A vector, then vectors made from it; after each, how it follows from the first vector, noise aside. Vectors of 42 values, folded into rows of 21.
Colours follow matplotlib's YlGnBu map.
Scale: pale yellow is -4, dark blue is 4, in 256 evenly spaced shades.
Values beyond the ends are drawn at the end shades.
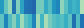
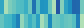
wrapped around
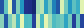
scaled up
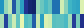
scaled up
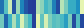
scaled up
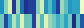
scaled up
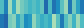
wrapped around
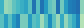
wrapped around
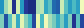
scaled up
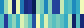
scaled up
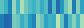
wrapped around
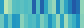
wrapped around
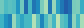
wrapped around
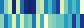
scaled up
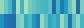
wrapped around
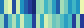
scaled up
